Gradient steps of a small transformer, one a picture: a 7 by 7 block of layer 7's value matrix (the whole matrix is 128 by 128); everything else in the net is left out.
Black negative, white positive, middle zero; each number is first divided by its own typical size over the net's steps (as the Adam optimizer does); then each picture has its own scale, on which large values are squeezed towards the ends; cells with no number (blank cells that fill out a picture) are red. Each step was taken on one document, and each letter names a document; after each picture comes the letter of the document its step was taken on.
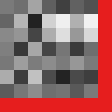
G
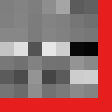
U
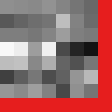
U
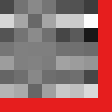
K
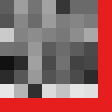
K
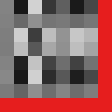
G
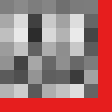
G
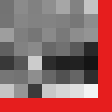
K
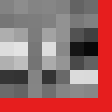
U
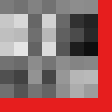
U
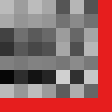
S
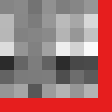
K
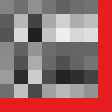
G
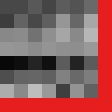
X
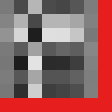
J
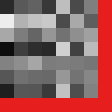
S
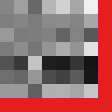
K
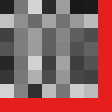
K
